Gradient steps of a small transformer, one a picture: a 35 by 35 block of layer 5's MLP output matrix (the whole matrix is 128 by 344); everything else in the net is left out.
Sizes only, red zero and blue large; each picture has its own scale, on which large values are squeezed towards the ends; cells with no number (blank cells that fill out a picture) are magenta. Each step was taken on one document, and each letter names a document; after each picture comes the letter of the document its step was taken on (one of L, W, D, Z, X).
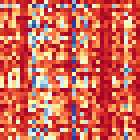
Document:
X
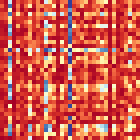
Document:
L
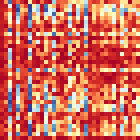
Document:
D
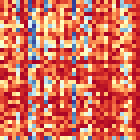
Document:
X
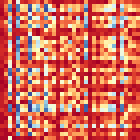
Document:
D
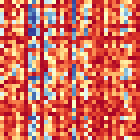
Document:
X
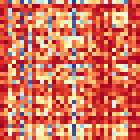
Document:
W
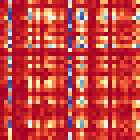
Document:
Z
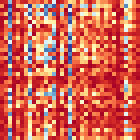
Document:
L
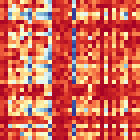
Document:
W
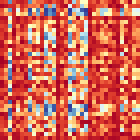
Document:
D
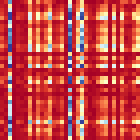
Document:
Z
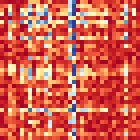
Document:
W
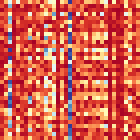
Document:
L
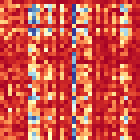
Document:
X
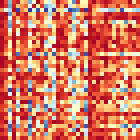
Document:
D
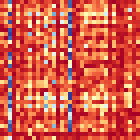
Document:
L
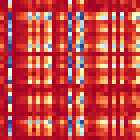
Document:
Z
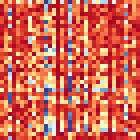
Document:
L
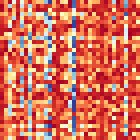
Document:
W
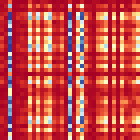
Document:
Z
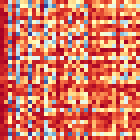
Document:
D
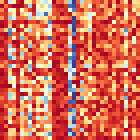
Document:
W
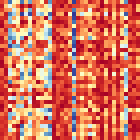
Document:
W
